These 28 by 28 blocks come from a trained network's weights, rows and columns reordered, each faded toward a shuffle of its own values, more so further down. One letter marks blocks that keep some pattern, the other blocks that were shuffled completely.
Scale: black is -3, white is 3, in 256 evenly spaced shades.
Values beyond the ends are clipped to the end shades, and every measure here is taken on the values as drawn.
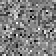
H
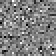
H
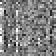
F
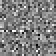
F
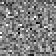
H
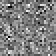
F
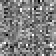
F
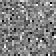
H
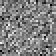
H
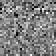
F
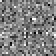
F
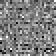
F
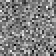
F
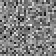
F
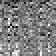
F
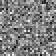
H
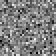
H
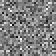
F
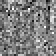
F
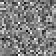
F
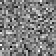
H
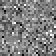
H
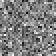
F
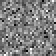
H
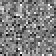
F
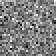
H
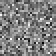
F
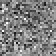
F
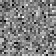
H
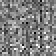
F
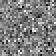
H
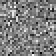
H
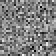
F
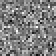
H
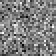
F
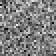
H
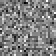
F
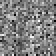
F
